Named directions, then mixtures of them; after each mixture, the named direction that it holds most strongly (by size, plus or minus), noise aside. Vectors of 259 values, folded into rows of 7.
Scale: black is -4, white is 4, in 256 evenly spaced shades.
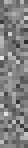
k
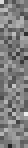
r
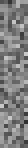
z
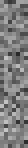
z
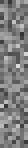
z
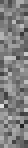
z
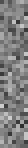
z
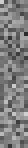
r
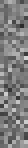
z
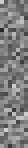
r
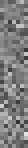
z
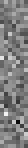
k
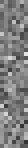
z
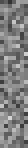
z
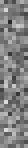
r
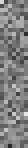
r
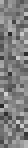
k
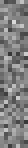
z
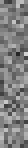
z
